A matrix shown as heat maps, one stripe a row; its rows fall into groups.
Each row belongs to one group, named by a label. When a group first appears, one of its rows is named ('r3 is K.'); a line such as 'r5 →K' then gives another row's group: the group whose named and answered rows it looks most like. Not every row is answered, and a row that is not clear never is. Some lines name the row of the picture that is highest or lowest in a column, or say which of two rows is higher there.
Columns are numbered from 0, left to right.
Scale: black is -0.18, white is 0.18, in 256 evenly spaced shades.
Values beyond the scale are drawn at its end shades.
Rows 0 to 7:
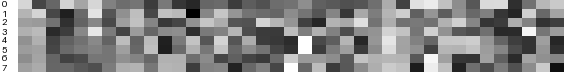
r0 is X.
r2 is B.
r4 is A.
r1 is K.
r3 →K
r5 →A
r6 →K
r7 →K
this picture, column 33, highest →0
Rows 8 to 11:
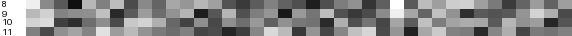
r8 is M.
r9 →K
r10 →B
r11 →X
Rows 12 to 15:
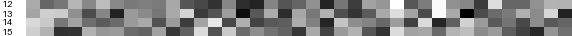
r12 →X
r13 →K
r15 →A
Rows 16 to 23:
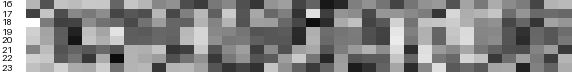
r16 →X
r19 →M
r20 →M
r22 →B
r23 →X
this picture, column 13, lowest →22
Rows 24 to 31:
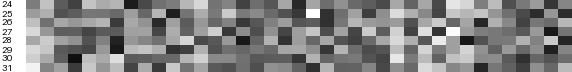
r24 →M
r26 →X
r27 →B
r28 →K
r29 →B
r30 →M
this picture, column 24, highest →27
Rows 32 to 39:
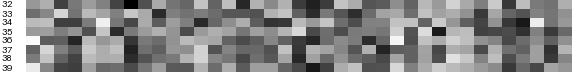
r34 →K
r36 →M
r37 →M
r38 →M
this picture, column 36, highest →34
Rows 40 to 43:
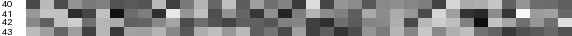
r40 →A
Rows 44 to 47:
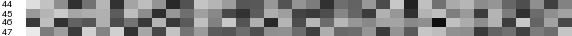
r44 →B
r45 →X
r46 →A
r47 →M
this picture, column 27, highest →46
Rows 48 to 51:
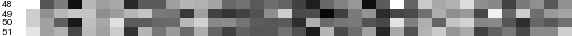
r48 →M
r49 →X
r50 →M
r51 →M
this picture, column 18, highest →49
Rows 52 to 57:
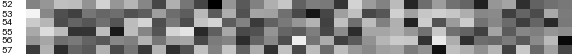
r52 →X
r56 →K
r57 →A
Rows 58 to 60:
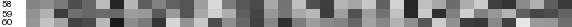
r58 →B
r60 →K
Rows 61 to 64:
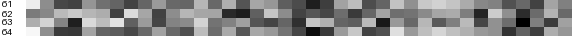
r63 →M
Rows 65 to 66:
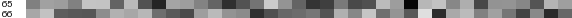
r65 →X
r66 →B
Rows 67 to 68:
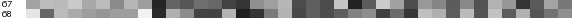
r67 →X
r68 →X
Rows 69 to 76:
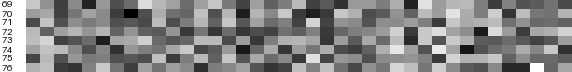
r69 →B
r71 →A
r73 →B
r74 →K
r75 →A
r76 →K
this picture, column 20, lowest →70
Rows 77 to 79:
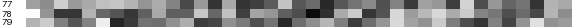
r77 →X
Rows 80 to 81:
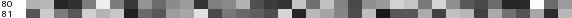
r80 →K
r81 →M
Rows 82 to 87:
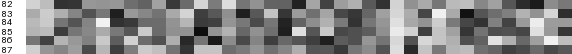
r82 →A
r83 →K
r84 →K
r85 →K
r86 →X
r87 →B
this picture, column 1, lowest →86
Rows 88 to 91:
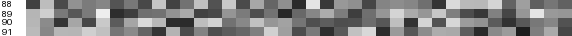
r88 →A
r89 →K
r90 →B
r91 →X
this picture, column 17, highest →91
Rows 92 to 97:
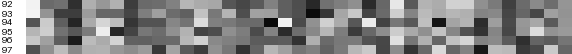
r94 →M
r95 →K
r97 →X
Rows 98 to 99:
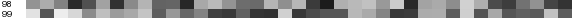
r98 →B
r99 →X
